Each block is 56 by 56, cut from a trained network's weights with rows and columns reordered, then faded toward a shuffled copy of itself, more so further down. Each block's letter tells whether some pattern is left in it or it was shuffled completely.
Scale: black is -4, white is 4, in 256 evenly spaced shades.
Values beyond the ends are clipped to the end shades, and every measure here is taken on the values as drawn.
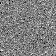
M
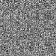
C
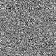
C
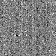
C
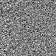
C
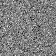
M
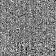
C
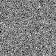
M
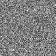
C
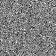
M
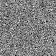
M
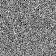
M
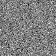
M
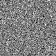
M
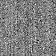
C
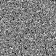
M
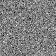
M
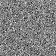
M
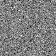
M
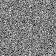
M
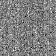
C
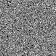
M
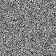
M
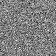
M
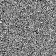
M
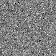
M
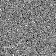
M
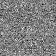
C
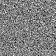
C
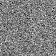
M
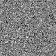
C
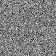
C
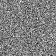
M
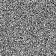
M
